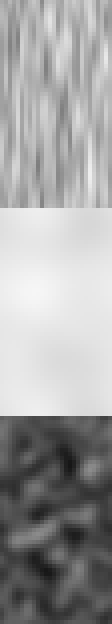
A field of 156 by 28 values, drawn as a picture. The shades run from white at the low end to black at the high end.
It is made of 3 by 1 panels. Panel 1,1: low, streaked downward. Panel 2,1: very low, smooth, faint in contrast. Panel 3,1: high, blotchy.
